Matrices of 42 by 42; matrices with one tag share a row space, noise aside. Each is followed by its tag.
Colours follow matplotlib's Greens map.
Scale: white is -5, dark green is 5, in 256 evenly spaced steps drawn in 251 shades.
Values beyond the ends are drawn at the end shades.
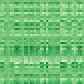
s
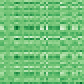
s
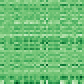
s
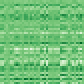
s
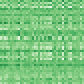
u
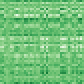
s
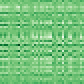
u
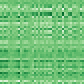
u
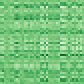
s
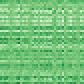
u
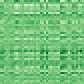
s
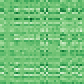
s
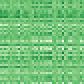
u
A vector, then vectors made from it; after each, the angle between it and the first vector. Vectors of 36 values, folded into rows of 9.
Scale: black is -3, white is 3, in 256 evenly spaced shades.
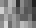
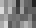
nearly parallel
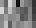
nearly parallel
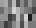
orthogonal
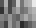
nearly opposite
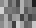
partly aligned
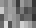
nearly parallel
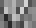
orthogonal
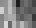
nearly parallel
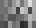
partly opposed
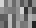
orthogonal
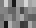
partly opposed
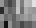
nearly opposite
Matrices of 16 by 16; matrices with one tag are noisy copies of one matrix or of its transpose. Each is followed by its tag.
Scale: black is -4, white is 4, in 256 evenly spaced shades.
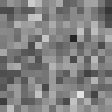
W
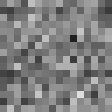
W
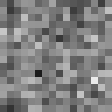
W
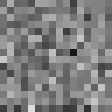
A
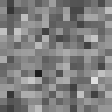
W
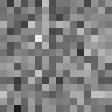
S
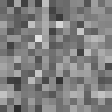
S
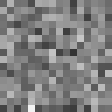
A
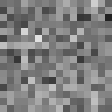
S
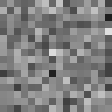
A
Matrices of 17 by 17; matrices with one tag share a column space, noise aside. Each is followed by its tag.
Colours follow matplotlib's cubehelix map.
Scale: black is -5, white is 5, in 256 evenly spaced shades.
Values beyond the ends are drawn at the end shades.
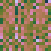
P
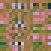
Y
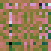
Y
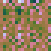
P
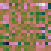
Y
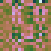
P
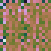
P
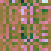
P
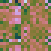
P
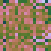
P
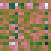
Y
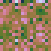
P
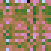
P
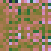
P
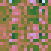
P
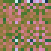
P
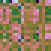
P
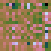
Y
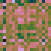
P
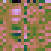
P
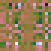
Y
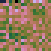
P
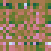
Y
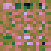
Y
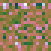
Y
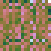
P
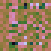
Y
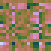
Y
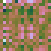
P
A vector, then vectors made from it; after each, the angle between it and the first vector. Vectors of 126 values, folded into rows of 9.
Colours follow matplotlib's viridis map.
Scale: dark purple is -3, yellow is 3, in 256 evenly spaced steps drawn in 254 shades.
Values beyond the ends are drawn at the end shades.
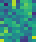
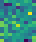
partly aligned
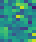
orthogonal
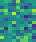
partly opposed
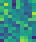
nearly opposite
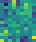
nearly parallel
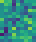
partly opposed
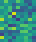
partly opposed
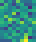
partly opposed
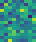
orthogonal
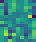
partly aligned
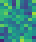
nearly opposite
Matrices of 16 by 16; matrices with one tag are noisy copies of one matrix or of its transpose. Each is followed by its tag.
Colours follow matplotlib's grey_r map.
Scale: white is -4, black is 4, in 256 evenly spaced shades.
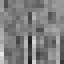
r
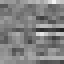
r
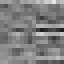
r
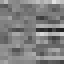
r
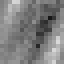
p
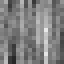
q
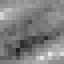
p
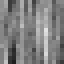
q
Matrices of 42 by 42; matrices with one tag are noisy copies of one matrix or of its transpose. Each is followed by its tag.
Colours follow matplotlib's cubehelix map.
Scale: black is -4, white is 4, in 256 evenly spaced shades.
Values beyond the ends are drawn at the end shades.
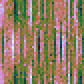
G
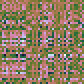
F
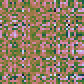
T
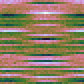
G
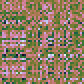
F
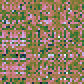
F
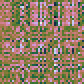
F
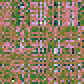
F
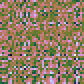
T
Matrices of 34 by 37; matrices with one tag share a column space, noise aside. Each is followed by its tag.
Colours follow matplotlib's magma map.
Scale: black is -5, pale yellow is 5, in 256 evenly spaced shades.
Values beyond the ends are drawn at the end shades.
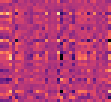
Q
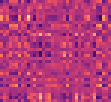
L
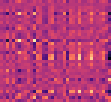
Q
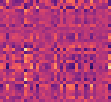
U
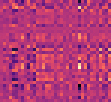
U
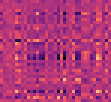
Q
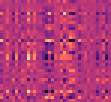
Q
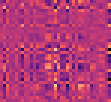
U
